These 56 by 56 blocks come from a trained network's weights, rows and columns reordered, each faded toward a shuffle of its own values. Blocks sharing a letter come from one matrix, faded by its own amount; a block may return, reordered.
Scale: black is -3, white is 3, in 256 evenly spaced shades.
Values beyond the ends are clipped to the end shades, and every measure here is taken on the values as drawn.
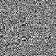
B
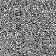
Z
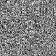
B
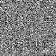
B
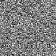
B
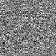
B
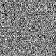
B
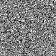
Z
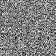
B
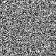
B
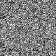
B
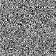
Z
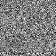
Z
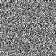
B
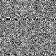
Z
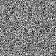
B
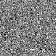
Z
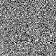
Z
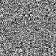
B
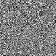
B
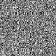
B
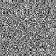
B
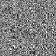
B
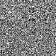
Z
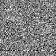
Z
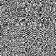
B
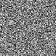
B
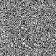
B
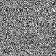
B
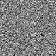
B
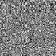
B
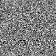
Z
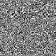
Z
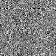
Z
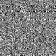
Z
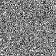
Z
